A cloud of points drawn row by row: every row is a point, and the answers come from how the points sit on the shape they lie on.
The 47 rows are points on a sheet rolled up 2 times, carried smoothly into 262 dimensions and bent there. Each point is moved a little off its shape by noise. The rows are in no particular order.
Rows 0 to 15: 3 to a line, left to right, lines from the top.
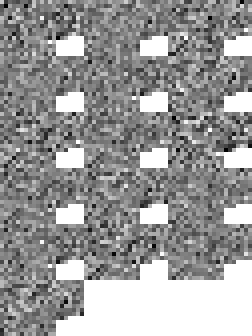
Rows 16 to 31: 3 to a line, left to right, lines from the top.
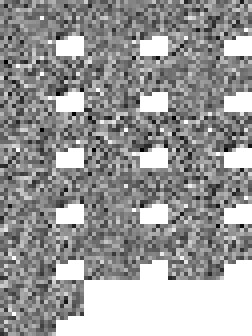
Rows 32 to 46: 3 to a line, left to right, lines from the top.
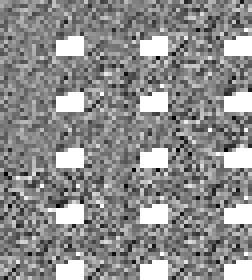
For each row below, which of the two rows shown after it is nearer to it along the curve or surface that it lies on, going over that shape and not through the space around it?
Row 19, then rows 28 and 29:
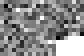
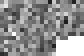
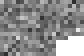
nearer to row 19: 28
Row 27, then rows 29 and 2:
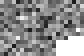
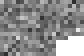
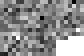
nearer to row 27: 2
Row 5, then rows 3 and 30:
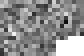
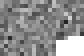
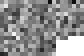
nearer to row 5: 30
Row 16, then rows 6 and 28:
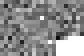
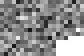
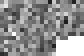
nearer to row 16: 28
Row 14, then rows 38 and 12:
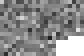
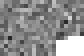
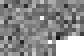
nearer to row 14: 12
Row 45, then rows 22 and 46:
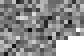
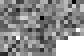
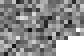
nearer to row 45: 46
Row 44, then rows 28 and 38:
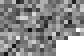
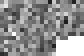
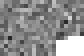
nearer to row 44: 28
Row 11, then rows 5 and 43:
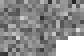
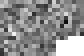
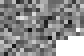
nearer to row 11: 5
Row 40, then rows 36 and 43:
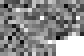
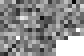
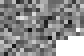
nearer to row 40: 43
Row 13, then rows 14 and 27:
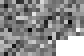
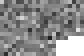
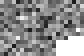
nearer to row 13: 27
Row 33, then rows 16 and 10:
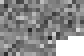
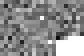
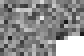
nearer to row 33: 16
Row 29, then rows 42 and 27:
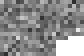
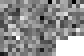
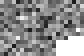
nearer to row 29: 42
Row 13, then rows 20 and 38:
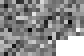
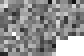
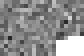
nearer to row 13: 20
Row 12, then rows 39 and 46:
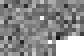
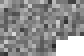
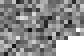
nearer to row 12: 39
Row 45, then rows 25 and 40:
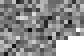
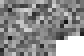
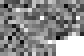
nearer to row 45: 40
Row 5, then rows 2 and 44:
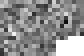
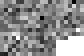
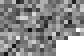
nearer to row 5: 2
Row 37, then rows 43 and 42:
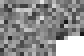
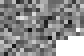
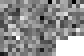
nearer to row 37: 42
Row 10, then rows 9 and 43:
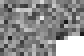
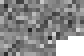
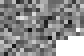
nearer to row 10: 9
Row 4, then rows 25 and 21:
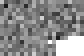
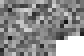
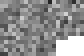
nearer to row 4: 25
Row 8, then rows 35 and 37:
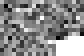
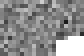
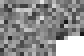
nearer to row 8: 37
